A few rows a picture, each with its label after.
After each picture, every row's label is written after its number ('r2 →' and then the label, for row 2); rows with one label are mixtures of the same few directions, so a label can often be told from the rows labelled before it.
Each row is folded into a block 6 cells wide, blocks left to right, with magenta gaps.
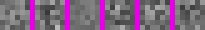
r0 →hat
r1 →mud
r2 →hat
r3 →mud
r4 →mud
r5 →mud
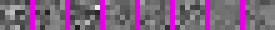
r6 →mud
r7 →hat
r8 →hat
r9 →hat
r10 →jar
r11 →mud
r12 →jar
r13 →jar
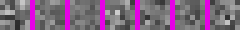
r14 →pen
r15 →jar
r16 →jar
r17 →hat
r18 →jar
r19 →hat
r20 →hat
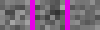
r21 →mud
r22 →hat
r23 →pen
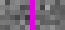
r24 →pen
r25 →mud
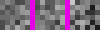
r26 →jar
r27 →pen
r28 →jar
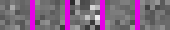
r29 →mud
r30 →jar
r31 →pen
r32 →jar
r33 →mud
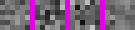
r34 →pen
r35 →hat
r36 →mud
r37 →jar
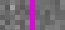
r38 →mud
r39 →hat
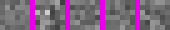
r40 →mud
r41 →hat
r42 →pen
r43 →pen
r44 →jar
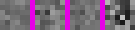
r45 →jar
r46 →hat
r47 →hat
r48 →hat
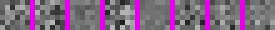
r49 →mud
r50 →jar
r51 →mud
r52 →jar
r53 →jar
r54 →mud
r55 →mud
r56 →mud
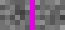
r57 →hat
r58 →pen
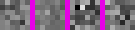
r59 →pen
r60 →hat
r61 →mud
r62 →hat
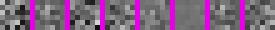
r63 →jar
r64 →mud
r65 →jar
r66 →jar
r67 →hat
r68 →pen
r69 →mud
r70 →jar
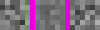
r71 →pen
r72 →mud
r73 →mud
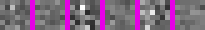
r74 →mud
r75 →pen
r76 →mud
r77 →jar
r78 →hat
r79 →hat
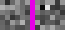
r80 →pen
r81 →mud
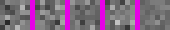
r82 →jar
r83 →pen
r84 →mud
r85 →mud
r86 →hat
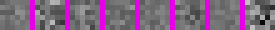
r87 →hat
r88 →jar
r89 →mud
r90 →hat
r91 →jar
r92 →hat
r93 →pen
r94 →hat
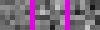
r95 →pen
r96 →pen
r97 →pen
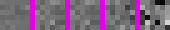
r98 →hat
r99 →jar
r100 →jar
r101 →pen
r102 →jar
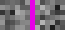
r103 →hat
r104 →jar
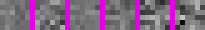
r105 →hat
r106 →jar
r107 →hat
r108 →pen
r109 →pen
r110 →jar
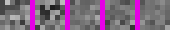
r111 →pen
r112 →mud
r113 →pen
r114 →jar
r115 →jar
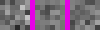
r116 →pen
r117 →mud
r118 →jar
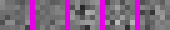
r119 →jar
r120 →jar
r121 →mud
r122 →mud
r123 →hat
